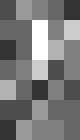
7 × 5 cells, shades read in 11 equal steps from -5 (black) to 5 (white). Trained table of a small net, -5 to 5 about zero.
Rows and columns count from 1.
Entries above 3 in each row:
0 1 1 0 0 0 0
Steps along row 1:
up down down down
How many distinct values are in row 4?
4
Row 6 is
-2 -2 1 -1 -1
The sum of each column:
-10 -3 11 -2 -4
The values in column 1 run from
-3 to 2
